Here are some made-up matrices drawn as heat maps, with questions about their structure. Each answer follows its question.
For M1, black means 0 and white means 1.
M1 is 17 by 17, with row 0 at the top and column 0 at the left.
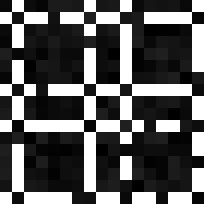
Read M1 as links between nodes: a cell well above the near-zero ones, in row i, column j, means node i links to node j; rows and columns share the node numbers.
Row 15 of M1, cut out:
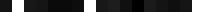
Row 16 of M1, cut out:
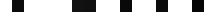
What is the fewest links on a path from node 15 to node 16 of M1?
1
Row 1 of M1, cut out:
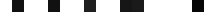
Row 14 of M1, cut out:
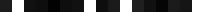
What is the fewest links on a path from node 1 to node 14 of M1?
1
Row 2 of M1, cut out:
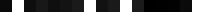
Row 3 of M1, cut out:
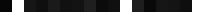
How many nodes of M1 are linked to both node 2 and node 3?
3
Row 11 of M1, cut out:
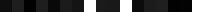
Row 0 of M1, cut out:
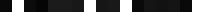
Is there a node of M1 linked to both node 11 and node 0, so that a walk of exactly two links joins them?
yes
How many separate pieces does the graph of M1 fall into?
1
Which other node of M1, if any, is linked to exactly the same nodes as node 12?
node 15
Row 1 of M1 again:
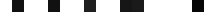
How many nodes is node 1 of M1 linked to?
11
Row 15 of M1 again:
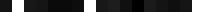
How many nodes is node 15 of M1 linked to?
3
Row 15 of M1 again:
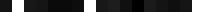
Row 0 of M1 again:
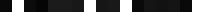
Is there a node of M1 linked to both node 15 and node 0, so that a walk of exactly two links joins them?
yes
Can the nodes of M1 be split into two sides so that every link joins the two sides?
yes
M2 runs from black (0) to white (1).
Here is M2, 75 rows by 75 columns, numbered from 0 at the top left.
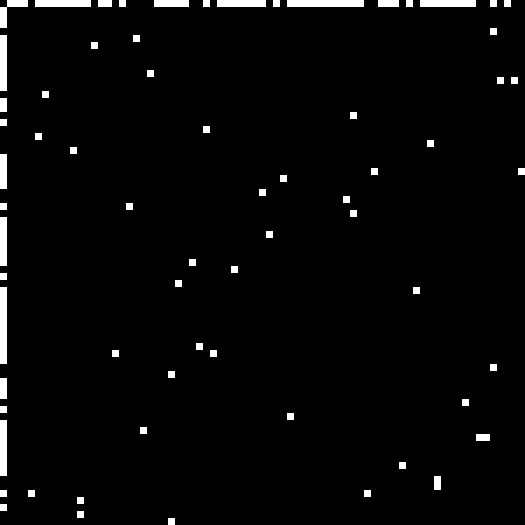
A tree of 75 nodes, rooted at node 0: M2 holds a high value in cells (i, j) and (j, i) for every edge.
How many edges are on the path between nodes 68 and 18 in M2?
4
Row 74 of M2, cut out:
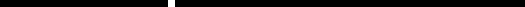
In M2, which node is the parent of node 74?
24
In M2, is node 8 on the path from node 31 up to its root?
no
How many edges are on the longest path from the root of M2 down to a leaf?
2
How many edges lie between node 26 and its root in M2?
1
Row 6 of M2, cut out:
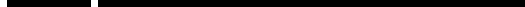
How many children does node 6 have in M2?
1
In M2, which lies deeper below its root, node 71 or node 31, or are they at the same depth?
node 71
